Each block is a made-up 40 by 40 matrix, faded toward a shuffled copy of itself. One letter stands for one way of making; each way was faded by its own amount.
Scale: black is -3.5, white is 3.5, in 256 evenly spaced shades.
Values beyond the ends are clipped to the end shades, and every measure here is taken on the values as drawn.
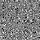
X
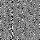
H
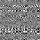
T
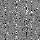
H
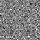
X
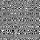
T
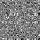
X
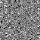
X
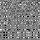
T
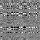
T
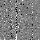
H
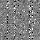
H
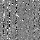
H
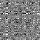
T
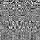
T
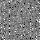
H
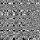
T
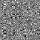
X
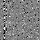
H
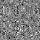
X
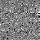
X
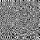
T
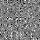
X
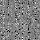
H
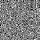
X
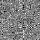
X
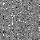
H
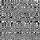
T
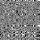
T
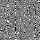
H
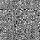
X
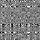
T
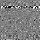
T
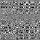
T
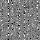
H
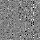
H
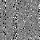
H
